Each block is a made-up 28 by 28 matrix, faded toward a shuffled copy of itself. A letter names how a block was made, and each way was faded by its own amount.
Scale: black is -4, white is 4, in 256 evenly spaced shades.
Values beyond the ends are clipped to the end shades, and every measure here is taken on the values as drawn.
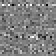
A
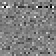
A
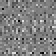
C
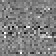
A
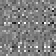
C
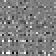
C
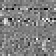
A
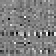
C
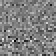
A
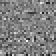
A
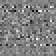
A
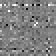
C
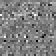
A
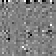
C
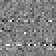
A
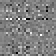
C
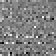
A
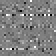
C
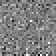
A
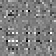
C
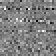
A
